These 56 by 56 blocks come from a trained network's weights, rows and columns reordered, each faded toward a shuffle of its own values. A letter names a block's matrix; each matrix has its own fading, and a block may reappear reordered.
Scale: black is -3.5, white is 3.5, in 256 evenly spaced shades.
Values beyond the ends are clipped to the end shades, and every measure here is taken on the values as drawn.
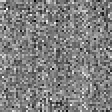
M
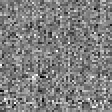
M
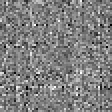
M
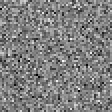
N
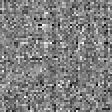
M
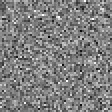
N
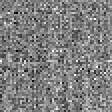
M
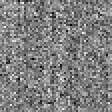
M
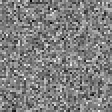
N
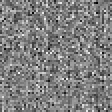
M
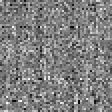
M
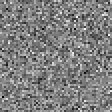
N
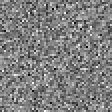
N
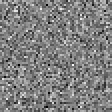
N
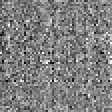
M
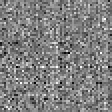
M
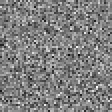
N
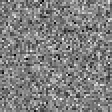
N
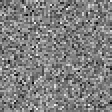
N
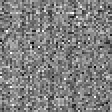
M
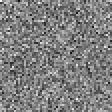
N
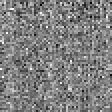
M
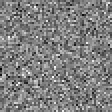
N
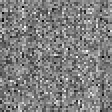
M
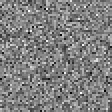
N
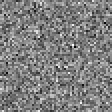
N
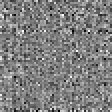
M
